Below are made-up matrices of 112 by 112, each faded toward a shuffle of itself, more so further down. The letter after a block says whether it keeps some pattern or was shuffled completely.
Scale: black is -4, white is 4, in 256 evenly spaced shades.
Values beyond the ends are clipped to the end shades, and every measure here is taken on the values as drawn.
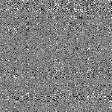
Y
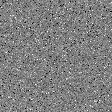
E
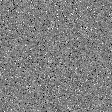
E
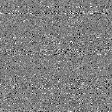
Y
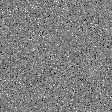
E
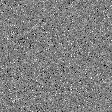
E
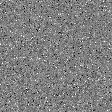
E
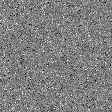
E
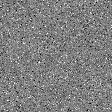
E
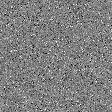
E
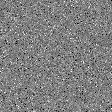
E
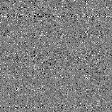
Y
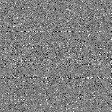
Y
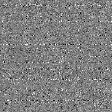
Y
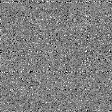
Y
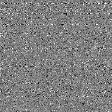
Y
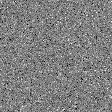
E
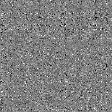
Y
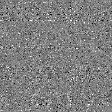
Y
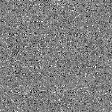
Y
